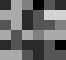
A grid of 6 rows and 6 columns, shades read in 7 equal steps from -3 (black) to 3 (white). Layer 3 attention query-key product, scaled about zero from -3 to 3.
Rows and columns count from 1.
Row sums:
-7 3 -4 3 -11 -3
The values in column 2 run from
-1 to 1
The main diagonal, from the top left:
-2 1 -2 0 -1 -1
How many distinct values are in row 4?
3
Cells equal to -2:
8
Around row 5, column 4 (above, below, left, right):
0 -2 -2 -1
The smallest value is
-3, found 2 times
